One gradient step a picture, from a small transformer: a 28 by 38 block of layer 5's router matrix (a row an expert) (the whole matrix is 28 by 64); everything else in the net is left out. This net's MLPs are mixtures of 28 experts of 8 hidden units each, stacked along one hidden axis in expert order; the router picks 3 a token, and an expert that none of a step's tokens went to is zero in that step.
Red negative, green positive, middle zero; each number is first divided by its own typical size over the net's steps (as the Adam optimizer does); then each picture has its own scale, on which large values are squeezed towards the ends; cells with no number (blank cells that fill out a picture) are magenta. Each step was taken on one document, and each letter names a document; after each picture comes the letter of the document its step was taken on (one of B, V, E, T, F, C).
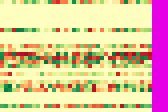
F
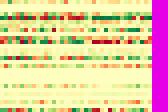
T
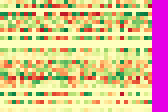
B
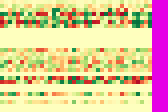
B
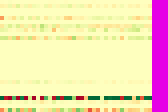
T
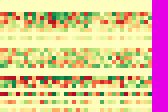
B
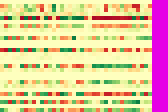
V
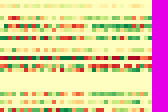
V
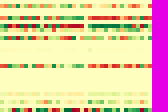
T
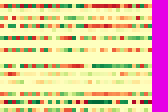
V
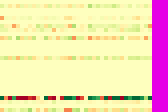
T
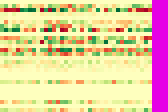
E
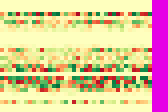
B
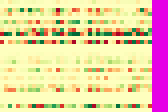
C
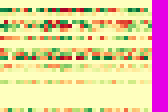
E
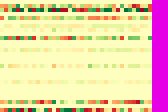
T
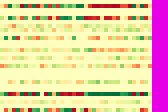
V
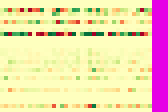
C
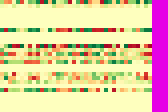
F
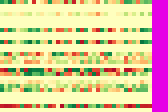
F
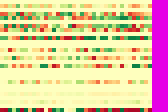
V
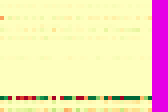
T
